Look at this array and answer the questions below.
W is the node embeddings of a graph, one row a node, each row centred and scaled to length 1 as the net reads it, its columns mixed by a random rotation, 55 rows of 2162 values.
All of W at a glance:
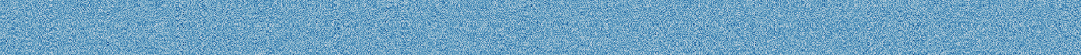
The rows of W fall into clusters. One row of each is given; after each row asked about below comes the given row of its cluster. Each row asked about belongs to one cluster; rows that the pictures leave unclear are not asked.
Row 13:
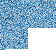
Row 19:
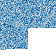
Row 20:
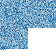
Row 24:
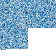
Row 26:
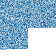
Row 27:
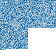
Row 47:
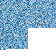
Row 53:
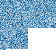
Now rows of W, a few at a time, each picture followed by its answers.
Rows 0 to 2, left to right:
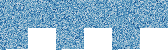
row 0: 53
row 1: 13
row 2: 20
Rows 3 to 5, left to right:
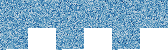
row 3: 13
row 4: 53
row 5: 53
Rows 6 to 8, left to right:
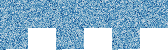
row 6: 53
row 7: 20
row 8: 24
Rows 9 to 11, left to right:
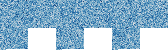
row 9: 19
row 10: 20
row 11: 47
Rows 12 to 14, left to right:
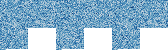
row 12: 27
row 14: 27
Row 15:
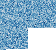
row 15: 26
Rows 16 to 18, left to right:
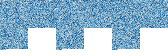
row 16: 20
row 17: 53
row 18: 13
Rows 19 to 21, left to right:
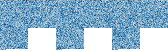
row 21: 47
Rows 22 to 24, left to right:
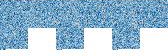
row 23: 24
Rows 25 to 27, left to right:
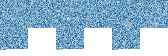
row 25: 26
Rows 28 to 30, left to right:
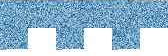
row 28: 19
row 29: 19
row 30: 47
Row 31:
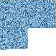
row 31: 24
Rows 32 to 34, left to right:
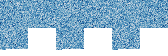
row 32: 53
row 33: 19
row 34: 53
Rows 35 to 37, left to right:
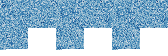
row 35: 26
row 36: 20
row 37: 20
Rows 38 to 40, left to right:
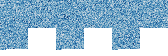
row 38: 19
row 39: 13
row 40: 26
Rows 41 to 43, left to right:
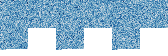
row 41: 19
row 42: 27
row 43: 13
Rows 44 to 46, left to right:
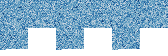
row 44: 27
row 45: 27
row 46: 19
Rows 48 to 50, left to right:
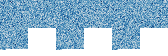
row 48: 53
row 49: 20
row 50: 13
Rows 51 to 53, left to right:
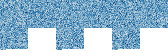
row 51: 24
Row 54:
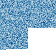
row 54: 26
